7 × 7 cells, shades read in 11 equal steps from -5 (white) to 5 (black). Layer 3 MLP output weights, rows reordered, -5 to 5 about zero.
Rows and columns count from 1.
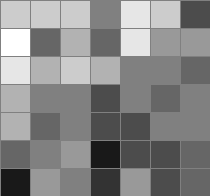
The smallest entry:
-5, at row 2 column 1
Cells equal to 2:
7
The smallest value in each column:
-5 -3 -3 -2 -4 -3 -1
